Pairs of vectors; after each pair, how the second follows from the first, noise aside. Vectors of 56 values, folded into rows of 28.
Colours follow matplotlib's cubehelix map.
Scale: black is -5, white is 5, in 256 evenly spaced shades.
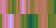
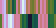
scaled up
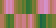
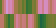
copied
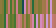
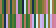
scaled up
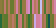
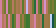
shuffled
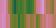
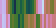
scaled up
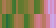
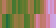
copied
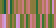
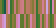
copied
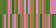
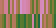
shuffled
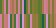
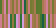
copied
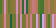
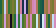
scaled up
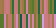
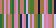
scaled up
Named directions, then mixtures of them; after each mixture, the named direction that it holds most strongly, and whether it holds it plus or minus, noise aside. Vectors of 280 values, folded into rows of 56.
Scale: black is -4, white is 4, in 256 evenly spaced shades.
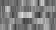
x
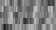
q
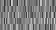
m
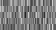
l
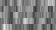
q, minus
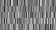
m, plus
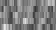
q, minus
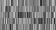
m, minus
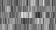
x, plus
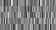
m, plus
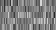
m, plus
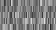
m, plus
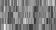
q, minus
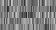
m, plus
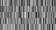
l, minus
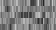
x, minus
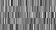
m, minus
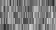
q, plus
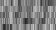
q, plus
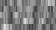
q, minus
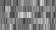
x, plus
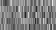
l, plus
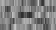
x, minus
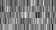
l, minus
